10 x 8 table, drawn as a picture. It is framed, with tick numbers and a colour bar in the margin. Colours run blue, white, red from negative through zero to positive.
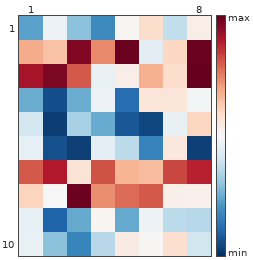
Ninth with the lowest average: middle left. Average level on the scale: 50%. Stripes: horizontal, repeating 2 times. Calmest part: bottom right.
